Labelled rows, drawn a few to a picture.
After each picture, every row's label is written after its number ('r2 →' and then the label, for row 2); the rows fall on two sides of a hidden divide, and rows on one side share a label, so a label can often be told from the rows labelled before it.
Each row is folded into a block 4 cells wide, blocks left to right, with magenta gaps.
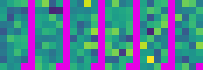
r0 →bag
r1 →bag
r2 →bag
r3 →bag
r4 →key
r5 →bag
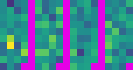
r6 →bag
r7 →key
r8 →bag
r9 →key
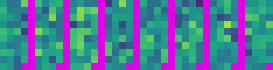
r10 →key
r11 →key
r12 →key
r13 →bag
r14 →key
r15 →bag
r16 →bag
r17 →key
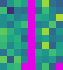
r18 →bag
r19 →bag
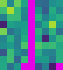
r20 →key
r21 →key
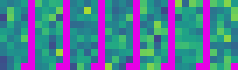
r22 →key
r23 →key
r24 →key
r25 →bag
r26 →bag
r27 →key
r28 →bag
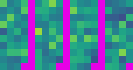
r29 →key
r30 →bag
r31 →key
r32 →bag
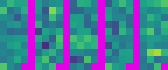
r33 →bag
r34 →key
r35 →bag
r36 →bag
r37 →key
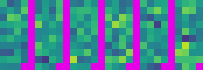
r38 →key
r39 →bag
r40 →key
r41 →bag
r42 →key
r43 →key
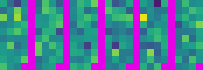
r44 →key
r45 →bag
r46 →bag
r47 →key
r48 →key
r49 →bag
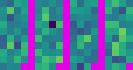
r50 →bag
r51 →key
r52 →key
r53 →bag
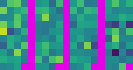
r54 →bag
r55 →key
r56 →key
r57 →bag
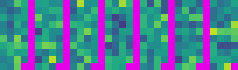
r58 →bag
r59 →bag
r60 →bag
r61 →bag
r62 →bag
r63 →bag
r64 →key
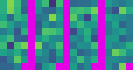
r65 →bag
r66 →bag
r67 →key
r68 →key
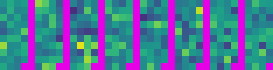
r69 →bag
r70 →bag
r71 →bag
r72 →key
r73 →key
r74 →key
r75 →bag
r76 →bag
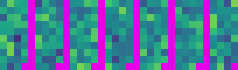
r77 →key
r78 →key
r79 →bag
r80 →key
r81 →bag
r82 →bag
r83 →key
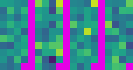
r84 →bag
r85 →key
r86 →key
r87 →key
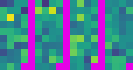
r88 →key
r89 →key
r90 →key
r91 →bag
